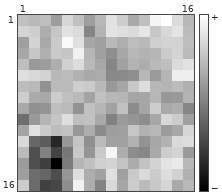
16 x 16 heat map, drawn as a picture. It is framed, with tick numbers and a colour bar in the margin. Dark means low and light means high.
Average level on the scale: 70%. Histogram: skewed, a long tail of low values. Ninth with the highest average: top right. Odd patch: lower, in the bottom left.
